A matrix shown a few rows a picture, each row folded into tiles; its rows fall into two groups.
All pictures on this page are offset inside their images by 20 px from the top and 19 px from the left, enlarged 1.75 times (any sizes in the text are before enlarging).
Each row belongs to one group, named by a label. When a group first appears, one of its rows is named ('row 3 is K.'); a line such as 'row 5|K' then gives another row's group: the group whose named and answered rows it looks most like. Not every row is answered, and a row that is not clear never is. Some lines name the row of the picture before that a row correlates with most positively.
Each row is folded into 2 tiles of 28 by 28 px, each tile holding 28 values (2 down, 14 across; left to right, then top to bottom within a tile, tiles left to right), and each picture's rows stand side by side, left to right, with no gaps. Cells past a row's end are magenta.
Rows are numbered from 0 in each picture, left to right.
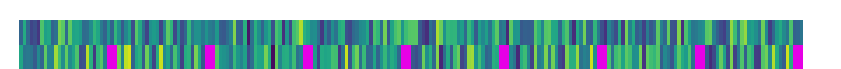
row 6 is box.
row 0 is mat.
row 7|mat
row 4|mat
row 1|box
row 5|mat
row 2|box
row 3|box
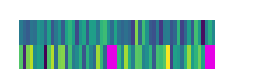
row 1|box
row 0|box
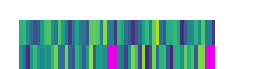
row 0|mat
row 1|mat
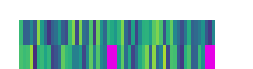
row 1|mat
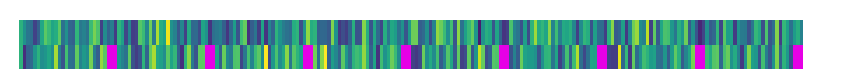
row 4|mat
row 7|box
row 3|box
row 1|mat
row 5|mat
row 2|box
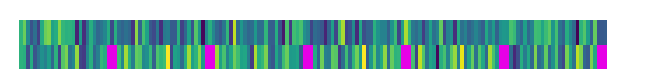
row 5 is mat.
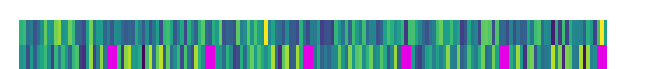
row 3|mat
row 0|mat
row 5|box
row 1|box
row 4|mat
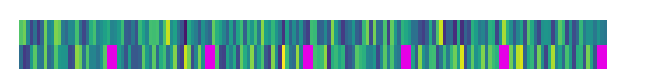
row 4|box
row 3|box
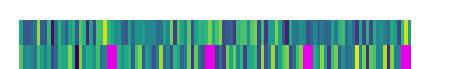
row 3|box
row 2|mat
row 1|box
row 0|box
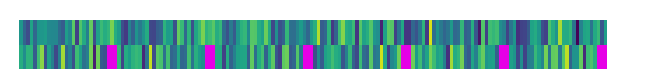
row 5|mat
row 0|box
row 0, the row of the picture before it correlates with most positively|1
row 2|mat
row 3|mat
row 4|box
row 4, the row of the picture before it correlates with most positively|0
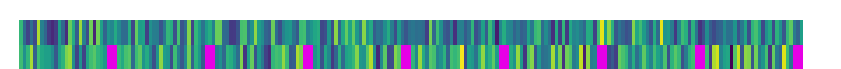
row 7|box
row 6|mat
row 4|box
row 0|box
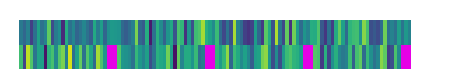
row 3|mat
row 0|box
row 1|box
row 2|box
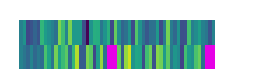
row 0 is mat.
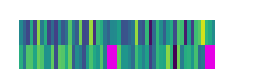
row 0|box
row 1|box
